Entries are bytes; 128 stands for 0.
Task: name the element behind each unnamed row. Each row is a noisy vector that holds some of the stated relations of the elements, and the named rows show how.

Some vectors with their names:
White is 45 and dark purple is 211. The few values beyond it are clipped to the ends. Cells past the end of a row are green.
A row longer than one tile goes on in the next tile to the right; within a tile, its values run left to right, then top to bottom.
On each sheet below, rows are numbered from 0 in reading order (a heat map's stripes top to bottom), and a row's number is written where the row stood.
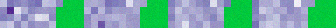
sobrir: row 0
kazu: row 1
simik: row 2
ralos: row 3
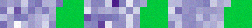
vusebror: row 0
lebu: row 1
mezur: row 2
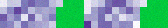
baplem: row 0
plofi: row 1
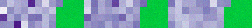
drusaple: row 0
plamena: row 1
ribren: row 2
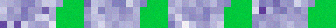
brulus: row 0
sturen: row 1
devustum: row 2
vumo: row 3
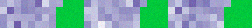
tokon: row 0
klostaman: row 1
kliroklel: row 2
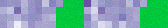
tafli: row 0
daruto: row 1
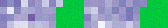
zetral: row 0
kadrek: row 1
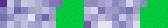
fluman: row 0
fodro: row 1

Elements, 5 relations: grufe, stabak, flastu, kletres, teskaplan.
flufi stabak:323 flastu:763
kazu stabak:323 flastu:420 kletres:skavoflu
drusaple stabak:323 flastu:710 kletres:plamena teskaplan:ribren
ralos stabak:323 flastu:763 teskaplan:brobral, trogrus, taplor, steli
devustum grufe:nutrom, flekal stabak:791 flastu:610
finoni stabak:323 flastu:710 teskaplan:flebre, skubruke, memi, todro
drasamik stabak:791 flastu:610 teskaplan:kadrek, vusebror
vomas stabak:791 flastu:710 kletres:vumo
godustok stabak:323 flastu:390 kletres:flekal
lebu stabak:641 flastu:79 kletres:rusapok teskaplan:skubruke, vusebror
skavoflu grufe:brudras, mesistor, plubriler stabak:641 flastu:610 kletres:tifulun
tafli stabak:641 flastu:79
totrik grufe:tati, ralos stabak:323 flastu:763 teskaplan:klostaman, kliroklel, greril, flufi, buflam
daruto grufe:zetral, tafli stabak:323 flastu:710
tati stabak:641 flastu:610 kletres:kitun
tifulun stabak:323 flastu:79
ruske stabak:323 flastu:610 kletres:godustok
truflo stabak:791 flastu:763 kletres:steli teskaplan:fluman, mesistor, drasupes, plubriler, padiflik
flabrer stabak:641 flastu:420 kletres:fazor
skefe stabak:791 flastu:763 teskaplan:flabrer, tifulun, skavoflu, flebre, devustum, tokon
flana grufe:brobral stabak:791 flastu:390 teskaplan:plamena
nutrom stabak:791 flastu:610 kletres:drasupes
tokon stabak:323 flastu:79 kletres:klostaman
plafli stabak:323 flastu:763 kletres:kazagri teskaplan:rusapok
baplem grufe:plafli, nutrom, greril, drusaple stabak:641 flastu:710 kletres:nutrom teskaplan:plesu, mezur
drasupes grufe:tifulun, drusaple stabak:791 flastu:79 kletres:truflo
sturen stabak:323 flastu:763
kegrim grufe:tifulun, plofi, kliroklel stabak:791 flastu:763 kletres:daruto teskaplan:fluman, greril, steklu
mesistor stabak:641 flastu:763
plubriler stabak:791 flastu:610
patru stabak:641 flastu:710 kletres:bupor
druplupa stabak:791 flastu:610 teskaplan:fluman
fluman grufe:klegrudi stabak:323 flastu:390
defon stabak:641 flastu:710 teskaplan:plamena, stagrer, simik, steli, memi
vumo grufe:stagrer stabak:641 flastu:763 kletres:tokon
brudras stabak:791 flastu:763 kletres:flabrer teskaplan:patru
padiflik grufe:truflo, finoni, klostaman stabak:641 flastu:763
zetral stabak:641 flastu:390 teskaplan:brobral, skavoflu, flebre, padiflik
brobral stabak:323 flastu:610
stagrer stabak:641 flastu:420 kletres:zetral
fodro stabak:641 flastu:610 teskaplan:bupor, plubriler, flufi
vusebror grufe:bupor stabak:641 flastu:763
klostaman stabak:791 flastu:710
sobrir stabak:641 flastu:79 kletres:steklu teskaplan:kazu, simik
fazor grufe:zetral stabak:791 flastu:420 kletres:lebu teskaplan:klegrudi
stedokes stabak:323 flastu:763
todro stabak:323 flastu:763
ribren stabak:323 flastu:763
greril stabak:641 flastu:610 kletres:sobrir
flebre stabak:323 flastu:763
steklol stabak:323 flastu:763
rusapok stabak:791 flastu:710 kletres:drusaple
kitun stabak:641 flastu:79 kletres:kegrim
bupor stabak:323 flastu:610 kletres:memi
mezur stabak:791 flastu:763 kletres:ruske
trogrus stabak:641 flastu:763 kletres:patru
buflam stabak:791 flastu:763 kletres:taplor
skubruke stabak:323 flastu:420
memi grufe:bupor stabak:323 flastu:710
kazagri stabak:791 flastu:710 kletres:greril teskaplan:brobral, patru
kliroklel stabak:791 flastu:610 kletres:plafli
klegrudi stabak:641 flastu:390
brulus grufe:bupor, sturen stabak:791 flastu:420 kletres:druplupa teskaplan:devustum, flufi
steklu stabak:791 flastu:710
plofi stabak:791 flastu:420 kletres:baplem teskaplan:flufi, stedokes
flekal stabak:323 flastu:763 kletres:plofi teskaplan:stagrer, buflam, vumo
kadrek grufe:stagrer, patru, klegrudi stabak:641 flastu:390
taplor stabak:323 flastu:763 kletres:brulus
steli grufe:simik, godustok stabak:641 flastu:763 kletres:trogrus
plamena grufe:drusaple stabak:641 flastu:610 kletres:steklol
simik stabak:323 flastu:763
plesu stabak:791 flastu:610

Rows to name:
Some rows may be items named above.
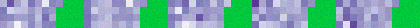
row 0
defon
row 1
ralos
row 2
zetral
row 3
druplupa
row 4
kegrim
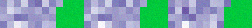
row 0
drasamik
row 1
drasamik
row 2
vusebror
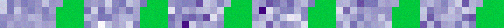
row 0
stagrer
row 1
vusebror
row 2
fazor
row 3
greril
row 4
kliroklel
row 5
truflo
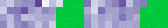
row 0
ruske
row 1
tifulun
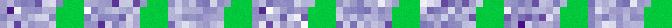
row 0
plafli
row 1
rusapok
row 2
skefe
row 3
kazagri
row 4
bupor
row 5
nutrom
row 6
fazor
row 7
finoni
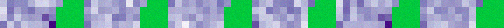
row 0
trogrus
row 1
brobral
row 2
steklu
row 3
flufi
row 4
steli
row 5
totrik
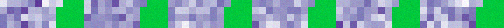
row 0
flekal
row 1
plamena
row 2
flana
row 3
fodro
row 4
brulus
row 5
patru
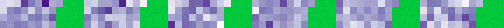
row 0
drasupes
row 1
godustok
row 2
plofi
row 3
flabrer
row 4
memi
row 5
patru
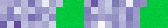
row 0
brudras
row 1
defon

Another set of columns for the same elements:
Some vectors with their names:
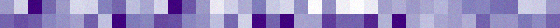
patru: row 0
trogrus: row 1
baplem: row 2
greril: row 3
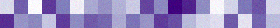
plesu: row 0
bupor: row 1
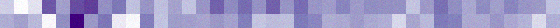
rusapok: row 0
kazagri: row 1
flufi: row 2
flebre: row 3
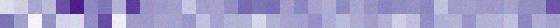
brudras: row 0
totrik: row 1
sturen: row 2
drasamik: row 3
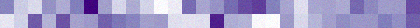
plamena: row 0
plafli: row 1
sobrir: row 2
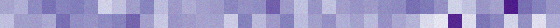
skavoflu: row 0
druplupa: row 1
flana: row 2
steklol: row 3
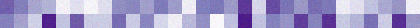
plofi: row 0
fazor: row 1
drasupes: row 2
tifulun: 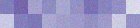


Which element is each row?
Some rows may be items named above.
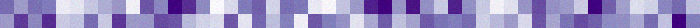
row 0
drasupes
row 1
bupor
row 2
drusaple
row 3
truflo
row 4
patru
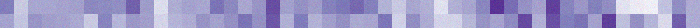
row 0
druplupa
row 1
sobrir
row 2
kliroklel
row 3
lebu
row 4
nutrom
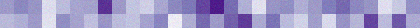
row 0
daruto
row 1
flabrer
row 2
vusebror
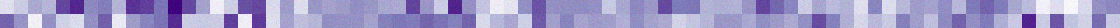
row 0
brudras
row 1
memi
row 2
fodro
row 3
truflo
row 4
finoni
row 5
vumo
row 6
zetral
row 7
plofi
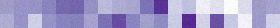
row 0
stagrer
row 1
ruske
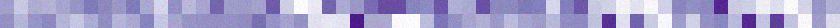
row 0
kegrim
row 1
defon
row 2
plafli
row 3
fluman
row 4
flekal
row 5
godustok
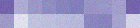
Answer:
brulus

